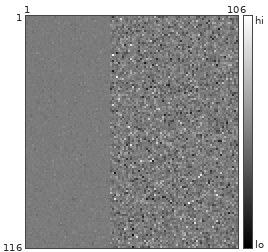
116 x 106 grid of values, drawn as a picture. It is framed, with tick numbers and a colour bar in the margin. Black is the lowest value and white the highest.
Odd rows or columns: none. Seam: vertical, 40% of the way across, the left part calmer. Slope: none. Grain: fine. Histogram: heavy tails on both sides. Stripes: none. Mirror symmetry: none.
